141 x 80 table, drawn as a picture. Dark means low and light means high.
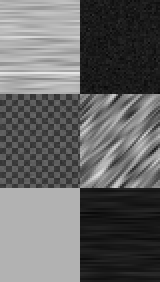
It is made of 3 by 2 panels. Panel 1,1: high, streaked across. Panel 1,2: very low, fine-grained, faint in contrast. Panel 2,1: low, checkered. Panel 2,2: middling, slanting up to the right, strong in contrast. Panel 3,1: high, flat. Panel 3,2: very low, streaked across, faint in contrast.
